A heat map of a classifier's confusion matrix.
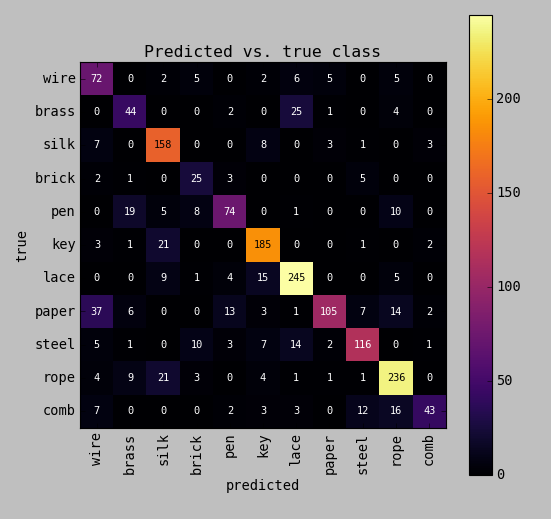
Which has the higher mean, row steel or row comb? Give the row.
steel
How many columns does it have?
11
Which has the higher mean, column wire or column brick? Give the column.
wire
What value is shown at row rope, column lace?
1
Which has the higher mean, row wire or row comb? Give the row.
wire
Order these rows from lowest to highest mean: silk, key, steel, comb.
comb, steel, silk, key
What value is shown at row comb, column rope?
16
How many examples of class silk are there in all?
180
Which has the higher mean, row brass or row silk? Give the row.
silk
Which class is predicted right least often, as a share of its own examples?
comb
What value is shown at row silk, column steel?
1
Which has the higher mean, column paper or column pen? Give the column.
paper
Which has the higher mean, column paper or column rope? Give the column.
rope
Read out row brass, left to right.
0 44 0 0 2 0 25 1 0 4 0
